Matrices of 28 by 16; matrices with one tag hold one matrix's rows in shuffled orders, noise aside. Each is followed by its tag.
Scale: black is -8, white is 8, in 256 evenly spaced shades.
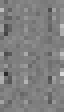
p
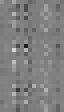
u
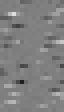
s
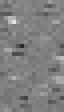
s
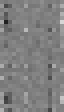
p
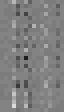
u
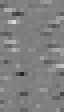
s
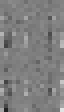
p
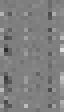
p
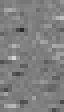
s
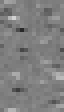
s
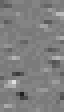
s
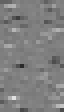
s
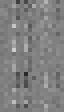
u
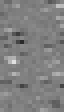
s
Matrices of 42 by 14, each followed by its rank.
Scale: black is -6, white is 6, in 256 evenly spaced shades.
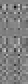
two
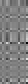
one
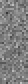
full rank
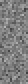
full rank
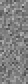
full rank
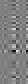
one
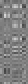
two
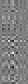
two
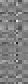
two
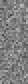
full rank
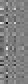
two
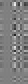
one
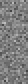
full rank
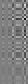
one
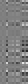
one
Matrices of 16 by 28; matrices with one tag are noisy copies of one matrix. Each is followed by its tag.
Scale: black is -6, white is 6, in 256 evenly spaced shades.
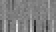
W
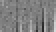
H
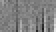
H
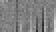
H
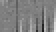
H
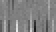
W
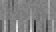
W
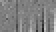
H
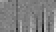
H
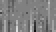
W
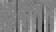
H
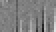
H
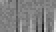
H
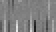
W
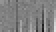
H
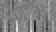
W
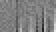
H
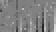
H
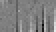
H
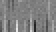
W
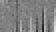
H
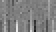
W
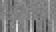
W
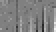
H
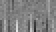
W
